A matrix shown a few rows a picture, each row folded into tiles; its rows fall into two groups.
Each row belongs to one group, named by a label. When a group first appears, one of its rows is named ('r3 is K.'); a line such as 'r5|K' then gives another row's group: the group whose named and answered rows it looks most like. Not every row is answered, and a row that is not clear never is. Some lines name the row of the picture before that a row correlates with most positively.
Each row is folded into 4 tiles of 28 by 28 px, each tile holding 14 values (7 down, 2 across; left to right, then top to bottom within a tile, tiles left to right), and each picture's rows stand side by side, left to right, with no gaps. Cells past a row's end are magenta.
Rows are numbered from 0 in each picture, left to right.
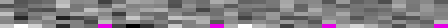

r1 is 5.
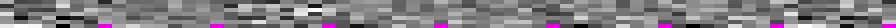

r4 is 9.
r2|9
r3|5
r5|5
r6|5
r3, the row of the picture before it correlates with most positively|1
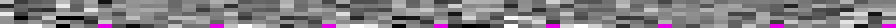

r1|5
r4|5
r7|9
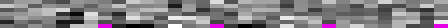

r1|5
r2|5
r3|9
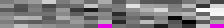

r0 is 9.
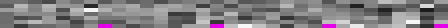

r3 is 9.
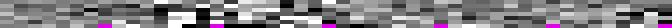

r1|9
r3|5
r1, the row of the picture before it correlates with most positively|3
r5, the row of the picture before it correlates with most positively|1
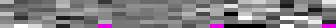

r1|9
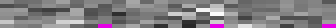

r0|9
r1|9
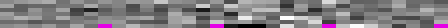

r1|9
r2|5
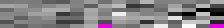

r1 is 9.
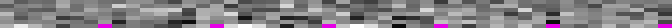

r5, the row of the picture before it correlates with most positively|1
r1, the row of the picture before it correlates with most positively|0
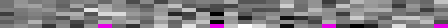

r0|9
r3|5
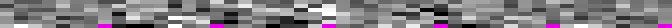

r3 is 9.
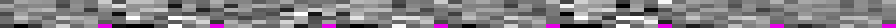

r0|5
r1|5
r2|9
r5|5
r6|5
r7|5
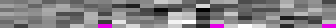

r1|9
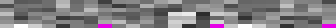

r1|9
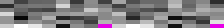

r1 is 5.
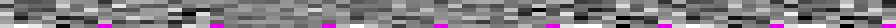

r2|9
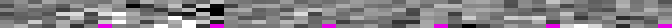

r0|9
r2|9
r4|5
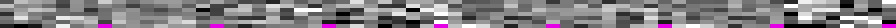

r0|5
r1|9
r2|9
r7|5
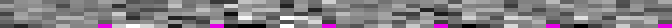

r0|5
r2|5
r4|5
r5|5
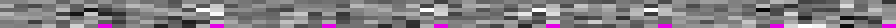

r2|9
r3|9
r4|9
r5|9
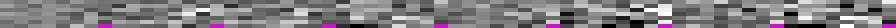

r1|9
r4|9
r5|9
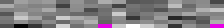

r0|5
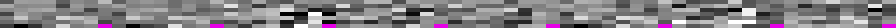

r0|5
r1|5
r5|5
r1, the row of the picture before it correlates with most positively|0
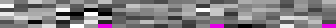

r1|9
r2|5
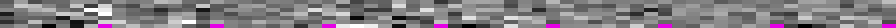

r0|9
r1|9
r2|9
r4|5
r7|5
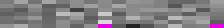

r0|9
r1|5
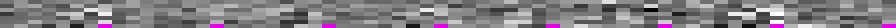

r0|9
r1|9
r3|9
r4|9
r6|9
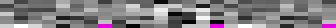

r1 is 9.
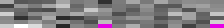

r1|9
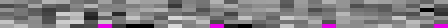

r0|9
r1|5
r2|5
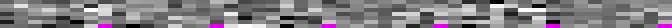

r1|5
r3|9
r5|9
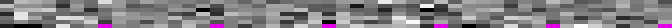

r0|5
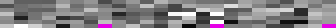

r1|9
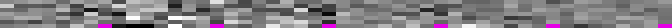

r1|5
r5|5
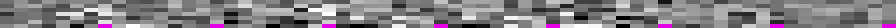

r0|9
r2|9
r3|5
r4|5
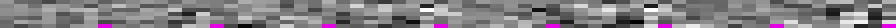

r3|9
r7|9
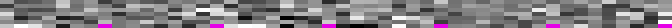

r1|9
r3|5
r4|9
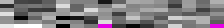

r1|5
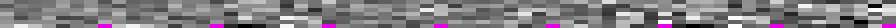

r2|5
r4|9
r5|9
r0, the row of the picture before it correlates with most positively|0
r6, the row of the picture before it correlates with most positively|1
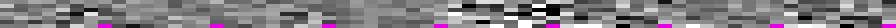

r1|5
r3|9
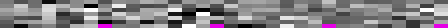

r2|5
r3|9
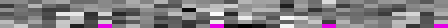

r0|9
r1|9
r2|5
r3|9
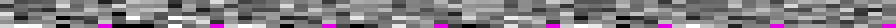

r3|5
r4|5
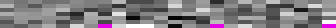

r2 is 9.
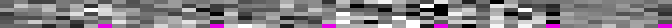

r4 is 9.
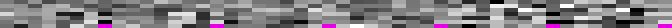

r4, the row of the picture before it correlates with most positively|4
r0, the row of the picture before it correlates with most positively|4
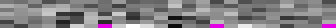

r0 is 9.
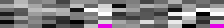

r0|9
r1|9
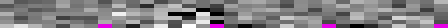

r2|5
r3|5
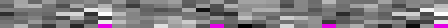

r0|9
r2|5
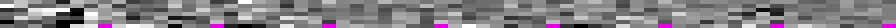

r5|5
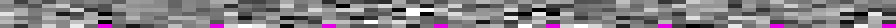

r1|5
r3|9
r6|5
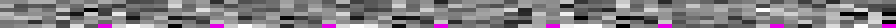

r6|9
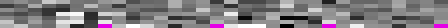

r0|9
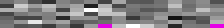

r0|9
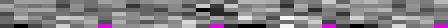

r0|5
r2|5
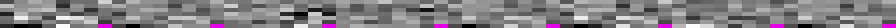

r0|5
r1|5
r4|5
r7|5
